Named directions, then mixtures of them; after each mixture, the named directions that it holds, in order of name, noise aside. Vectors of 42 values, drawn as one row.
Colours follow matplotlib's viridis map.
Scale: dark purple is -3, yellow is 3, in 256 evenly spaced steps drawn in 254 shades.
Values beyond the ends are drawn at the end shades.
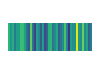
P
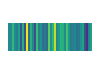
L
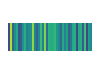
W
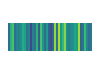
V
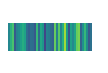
P, V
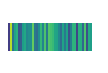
W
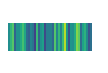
P, V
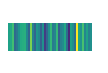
P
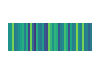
L, P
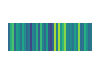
V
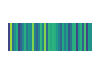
W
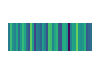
P, W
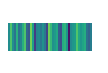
P, W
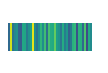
W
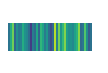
V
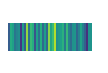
L, W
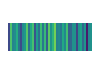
L, W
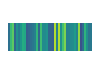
V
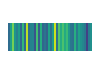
L, V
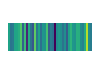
L, W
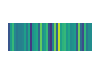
P, V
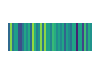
P, W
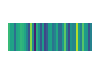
P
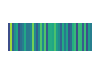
W
